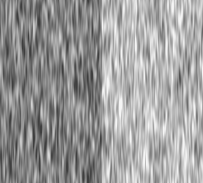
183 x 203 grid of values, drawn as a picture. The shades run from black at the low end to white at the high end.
Average level on the scale: 60%. Grain: streaks running down. Seam: vertical, 50% of the way across, the right part higher.
